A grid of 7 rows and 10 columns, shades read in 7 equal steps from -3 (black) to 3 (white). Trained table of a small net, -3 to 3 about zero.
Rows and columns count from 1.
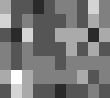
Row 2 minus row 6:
1 -4 -1 -1 -1 -1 0 -2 2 0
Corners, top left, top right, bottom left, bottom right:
1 0 -1 -1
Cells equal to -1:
27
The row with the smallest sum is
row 7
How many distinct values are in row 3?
4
